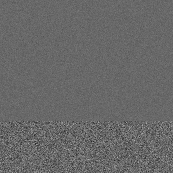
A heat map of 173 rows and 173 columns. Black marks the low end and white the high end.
Seam: horizontal, 70% of the way down, the top part calmer. Grain: fine. Stripes: none. Histogram: heavy tails on both sides. Mirror symmetry: none.
